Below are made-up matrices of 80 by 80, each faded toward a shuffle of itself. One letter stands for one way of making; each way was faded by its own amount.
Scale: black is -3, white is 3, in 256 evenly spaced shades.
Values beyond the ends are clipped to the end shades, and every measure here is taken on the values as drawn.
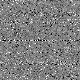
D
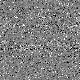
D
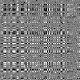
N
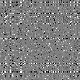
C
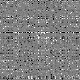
C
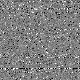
D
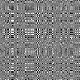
N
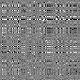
N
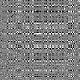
N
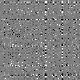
C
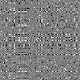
C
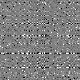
C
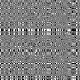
N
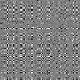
N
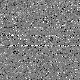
D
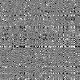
C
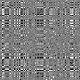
N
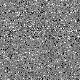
D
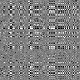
N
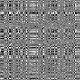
N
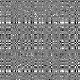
N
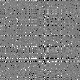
C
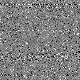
D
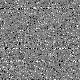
D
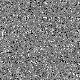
D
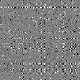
C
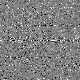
D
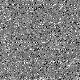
D
